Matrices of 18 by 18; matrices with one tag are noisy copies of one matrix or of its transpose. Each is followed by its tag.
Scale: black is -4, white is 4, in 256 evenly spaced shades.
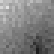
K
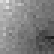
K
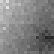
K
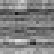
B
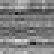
B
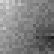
K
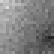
K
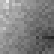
K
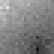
K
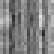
B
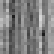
B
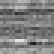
B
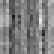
B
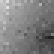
K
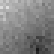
K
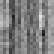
B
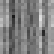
B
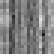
B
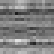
B
